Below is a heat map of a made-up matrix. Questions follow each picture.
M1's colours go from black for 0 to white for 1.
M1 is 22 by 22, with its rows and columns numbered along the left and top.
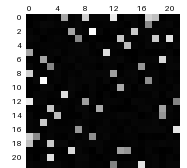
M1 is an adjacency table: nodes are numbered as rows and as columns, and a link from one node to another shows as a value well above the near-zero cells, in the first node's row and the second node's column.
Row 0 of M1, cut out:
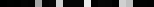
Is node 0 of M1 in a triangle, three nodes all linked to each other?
yes
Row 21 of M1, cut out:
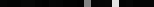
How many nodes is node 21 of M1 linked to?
2
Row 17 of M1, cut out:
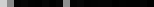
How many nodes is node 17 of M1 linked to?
3
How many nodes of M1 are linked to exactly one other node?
6
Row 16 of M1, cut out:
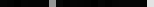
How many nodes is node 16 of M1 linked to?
2
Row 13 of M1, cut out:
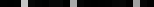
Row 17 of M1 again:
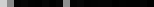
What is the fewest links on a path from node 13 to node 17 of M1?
4
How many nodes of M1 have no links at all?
0
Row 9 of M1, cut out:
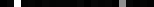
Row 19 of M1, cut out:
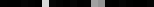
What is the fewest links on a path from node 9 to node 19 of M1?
3
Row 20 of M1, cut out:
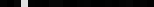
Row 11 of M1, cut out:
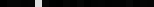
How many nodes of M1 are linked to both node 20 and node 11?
0
